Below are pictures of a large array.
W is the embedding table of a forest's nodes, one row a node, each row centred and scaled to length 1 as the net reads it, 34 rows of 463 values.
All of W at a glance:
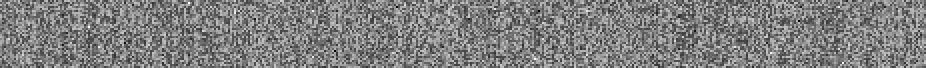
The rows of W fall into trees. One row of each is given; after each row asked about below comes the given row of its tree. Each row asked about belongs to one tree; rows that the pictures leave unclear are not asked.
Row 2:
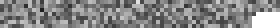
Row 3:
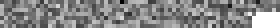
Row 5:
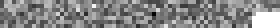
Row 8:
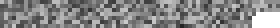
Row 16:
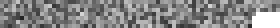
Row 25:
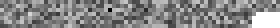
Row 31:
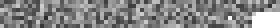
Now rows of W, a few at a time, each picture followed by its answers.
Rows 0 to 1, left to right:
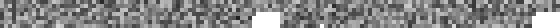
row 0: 8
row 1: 16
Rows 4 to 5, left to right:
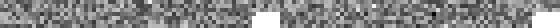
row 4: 25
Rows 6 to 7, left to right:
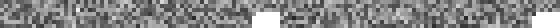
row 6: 25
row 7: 2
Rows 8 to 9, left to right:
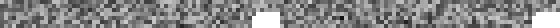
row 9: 31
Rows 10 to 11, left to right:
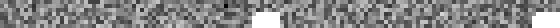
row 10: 31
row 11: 31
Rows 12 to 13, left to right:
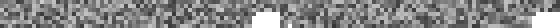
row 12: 25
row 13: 2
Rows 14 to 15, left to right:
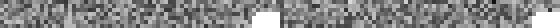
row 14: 25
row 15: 5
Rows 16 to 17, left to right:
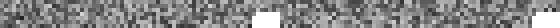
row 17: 8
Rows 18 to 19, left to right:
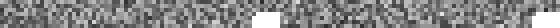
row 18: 2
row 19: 16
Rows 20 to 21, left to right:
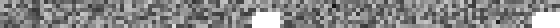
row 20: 16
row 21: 16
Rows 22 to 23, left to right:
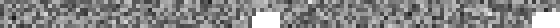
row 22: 8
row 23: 3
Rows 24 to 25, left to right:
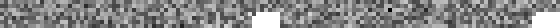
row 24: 2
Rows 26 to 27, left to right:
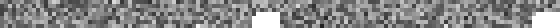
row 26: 8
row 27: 31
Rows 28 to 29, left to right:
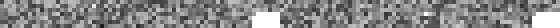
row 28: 5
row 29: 31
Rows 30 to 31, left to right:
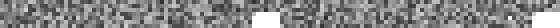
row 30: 3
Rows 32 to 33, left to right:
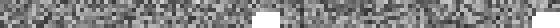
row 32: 25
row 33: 8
